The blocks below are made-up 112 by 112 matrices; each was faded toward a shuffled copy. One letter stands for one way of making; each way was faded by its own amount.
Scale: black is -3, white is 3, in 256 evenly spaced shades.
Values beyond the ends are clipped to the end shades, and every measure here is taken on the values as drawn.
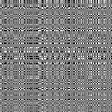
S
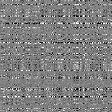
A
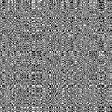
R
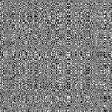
R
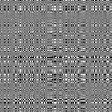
S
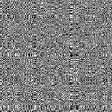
R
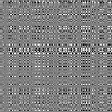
S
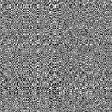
R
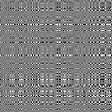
S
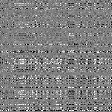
A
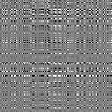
S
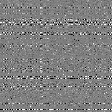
A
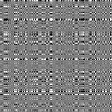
S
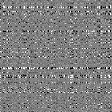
A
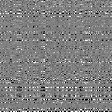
A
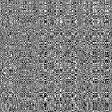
R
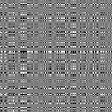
S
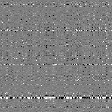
A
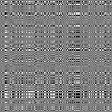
S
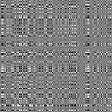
S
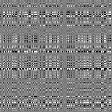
S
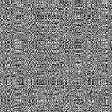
R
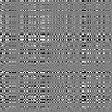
S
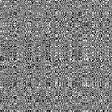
R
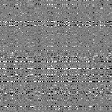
A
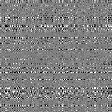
A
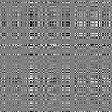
S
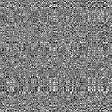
R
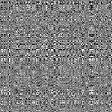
R
